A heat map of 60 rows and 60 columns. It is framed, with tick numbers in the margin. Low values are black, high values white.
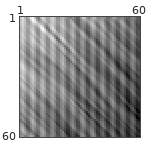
Ninth with the lowest average: bottom right. Stripes: upright, repeating 12 times. Slope: up to the top left. Histogram: bell-shaped. Ninth with the highest average: top left. Lone odd cells: none.
